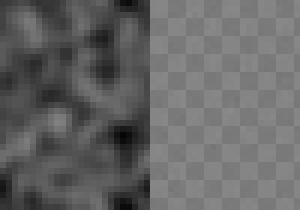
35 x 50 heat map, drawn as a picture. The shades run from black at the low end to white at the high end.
The table splits into one row of 2 panels. Panel 1,1: low, blotchy. Panel 1,2: middling, checkered, faint in contrast.
